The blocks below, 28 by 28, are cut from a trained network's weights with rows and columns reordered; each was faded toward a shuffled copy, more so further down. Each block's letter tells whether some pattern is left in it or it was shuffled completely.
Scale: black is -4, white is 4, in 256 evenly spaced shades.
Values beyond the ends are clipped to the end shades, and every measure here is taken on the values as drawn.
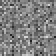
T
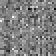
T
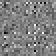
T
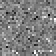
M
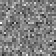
M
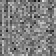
T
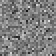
T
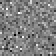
M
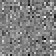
T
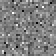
M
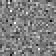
M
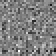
T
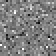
M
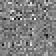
T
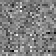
T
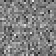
M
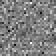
M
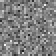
M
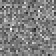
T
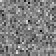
M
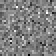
M
